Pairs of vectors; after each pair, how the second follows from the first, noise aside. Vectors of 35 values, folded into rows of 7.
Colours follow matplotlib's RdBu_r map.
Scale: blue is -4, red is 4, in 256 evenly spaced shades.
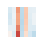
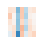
negated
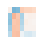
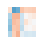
copied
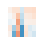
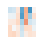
reversed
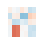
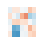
negated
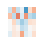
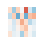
negated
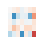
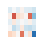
negated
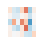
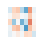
negated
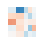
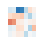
copied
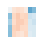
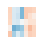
wrapped around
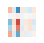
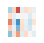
negated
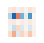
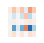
reversed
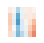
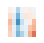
copied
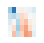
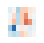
wrapped around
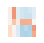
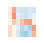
copied
